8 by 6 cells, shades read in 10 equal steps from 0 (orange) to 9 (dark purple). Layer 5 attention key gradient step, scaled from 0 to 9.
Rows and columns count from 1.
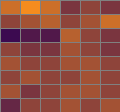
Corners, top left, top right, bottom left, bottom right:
2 6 7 4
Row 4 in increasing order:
4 5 5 6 6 6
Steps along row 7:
up down down same up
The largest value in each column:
9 8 8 6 5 6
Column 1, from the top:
2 5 9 5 4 5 4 7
